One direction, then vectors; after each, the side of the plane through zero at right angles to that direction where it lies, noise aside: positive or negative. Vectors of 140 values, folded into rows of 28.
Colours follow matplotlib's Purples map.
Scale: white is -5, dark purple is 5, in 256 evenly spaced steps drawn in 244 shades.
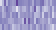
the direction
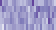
negative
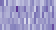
negative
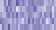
positive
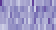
negative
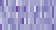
negative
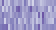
negative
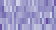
negative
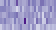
positive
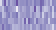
positive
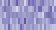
positive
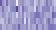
negative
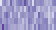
positive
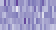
positive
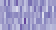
positive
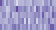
negative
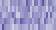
positive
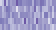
positive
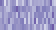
negative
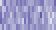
positive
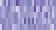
positive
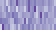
positive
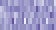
negative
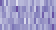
negative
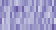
negative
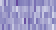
positive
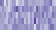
negative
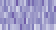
positive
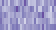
negative
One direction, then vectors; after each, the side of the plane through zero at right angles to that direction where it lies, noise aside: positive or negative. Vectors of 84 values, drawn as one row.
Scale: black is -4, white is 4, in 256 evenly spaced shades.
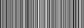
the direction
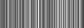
positive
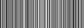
positive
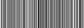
negative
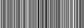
negative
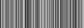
positive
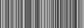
positive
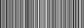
positive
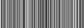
negative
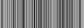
negative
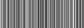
negative
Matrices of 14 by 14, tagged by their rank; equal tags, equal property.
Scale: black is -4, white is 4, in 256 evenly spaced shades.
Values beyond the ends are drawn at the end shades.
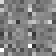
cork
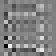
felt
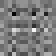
felt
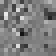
cork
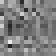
cork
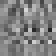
felt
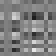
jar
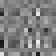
felt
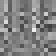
cork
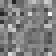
cork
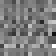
cork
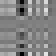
jar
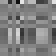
jar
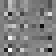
felt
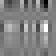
jar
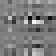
felt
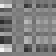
jar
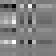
jar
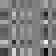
jar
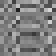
felt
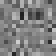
cork
